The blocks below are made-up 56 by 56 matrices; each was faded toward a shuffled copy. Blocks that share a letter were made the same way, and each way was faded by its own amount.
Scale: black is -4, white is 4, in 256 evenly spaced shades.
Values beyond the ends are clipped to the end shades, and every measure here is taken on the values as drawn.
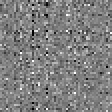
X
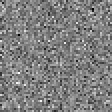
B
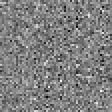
B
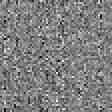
B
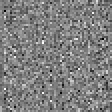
B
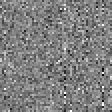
B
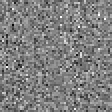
B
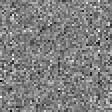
B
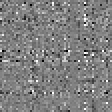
X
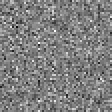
B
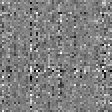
X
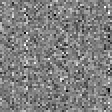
B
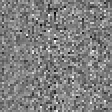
B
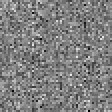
B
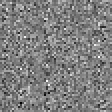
B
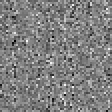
B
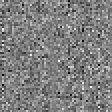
B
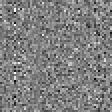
B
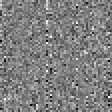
B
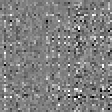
X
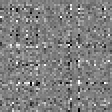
X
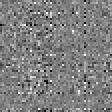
X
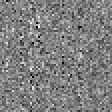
B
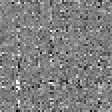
X
